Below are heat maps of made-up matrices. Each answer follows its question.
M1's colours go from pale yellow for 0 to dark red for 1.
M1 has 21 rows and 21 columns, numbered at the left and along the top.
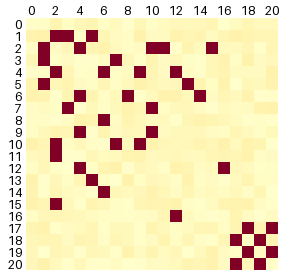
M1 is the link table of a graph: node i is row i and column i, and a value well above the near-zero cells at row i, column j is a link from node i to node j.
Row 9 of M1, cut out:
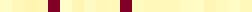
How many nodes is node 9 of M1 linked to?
2
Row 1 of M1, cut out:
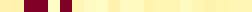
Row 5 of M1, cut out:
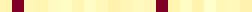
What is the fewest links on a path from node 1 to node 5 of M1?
1
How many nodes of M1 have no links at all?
1
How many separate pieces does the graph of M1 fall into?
3
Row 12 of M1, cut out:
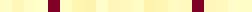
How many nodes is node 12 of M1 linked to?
2
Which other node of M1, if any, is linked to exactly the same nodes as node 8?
node 14
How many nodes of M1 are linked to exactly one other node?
6
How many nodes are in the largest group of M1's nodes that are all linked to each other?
2
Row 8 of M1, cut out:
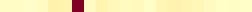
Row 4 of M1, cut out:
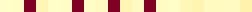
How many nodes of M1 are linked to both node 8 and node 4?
1
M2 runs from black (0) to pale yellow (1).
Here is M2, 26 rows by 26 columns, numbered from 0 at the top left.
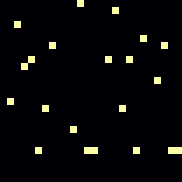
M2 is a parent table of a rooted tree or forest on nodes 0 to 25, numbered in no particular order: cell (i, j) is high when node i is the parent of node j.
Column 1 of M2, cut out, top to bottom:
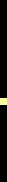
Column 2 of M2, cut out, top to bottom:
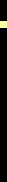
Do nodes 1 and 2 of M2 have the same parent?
no
